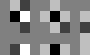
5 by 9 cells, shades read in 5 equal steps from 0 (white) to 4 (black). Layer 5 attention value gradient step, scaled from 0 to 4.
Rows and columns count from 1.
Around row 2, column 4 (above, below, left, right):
2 2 0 1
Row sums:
17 17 20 17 16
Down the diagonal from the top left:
2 4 3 2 1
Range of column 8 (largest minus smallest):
0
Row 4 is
2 2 2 2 2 2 2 2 1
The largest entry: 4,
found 3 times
